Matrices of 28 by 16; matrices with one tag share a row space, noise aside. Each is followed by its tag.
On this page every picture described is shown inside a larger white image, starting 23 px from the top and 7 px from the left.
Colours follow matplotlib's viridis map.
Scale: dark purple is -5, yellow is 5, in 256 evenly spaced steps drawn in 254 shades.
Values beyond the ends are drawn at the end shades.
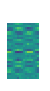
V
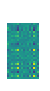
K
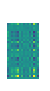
K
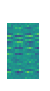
V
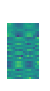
V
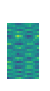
V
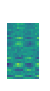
V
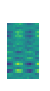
V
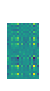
K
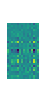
K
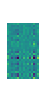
K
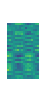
V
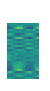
V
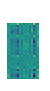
K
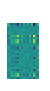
K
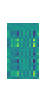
K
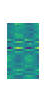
V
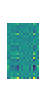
K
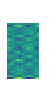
V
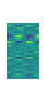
V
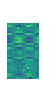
V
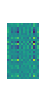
K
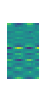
V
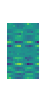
V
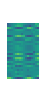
V
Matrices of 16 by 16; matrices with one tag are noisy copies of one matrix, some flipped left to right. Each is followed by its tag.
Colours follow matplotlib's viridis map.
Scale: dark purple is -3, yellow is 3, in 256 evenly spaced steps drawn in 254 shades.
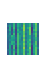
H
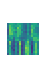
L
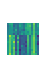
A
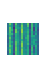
H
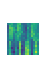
L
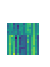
A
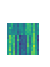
A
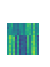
A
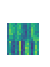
L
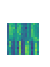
L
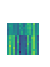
A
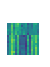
A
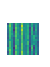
H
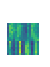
L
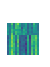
A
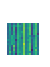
H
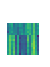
A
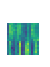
L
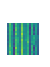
H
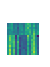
A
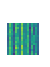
H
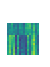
A
